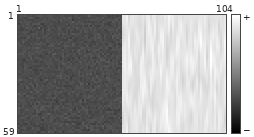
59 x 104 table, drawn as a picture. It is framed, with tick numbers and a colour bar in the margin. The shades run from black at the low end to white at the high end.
It is made of 1 by 2 panels. Panel 1,1: low, fine-grained, faint in contrast. Panel 1,2: very high, streaked downward, faint in contrast.
